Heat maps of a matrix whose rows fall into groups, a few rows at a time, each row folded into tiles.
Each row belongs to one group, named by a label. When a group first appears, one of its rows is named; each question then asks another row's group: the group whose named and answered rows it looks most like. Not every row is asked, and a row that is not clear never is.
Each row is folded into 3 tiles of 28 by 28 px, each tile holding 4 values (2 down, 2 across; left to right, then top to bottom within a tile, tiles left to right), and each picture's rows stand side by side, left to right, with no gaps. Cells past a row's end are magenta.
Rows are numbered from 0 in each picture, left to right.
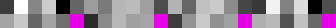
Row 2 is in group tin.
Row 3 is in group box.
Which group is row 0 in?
box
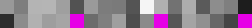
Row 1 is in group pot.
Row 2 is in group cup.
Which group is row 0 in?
tin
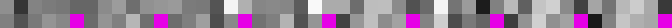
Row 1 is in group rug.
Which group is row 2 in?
pot
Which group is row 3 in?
pot
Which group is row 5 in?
box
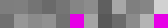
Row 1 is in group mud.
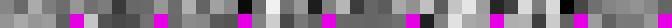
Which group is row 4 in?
pot
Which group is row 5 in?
tin
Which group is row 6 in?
box
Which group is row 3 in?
box
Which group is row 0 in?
rug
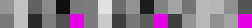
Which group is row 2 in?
tin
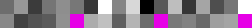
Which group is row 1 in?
box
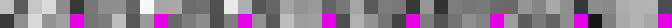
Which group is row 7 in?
tin
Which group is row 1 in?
pot
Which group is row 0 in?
tin
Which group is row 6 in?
cup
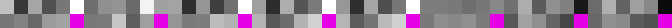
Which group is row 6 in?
cup
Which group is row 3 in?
mud
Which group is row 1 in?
pot
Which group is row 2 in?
mud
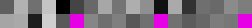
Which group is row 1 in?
cup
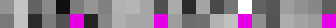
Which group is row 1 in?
tin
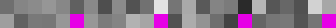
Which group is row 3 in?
pot
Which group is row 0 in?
cup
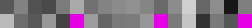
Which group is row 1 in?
cup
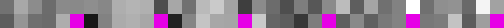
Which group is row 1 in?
tin
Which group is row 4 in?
mud
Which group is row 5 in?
pot
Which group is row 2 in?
tin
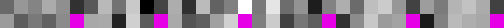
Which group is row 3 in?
box
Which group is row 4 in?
tin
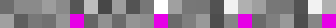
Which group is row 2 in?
pot
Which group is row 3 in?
pot
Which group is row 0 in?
cup
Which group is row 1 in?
mud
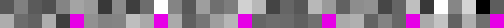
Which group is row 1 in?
mud
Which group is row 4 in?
rug
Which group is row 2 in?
mud
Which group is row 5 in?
box
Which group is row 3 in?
pot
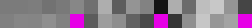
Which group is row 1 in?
cup
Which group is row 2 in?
tin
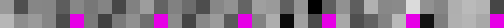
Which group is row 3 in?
box
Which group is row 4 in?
mud
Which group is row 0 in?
rug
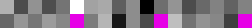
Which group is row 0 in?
mud
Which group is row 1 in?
box
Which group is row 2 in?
rug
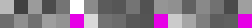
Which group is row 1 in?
rug
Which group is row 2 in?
rug
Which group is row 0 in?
mud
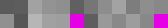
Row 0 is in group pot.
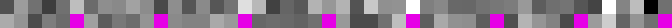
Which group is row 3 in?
pot
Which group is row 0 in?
rug
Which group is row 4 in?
mud
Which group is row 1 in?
cup
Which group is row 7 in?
box
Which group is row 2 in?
mud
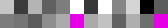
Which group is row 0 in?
mud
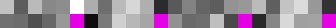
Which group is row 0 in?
mud
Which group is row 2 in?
rug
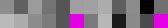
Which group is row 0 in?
rug
